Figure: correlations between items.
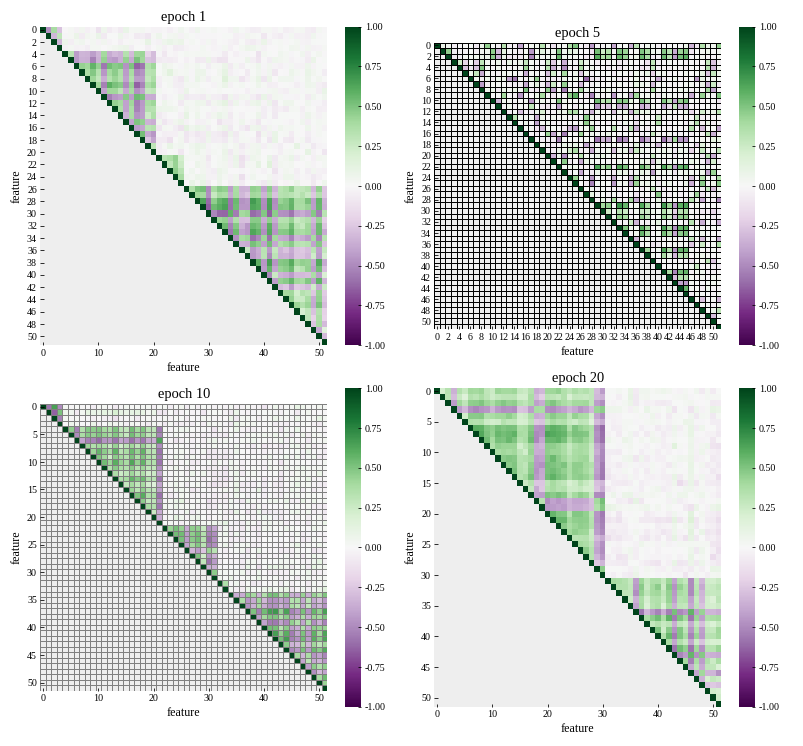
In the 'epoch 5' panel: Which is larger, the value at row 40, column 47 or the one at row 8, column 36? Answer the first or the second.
the first
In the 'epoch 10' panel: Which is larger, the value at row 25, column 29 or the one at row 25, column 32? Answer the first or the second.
the first
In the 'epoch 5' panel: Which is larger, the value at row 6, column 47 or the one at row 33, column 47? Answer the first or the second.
the second
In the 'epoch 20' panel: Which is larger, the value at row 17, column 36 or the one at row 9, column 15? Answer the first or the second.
the second
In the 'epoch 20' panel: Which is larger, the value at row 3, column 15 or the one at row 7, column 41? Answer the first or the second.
the second
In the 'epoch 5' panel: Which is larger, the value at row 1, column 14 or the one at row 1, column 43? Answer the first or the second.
the first
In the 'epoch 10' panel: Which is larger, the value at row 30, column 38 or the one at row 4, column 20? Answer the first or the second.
the second
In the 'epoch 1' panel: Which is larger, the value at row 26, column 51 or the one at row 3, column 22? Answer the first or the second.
the second
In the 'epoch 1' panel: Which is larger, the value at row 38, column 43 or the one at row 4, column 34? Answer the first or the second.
the first
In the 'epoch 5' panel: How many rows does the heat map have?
52
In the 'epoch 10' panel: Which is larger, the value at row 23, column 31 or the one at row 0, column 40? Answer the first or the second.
the second
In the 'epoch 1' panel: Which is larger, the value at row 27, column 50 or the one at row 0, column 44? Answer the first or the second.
the first
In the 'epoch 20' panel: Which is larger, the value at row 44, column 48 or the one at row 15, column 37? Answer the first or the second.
the second
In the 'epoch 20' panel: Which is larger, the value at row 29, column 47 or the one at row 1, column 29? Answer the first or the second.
the first
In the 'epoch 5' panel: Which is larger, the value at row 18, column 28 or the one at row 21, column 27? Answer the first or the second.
the second
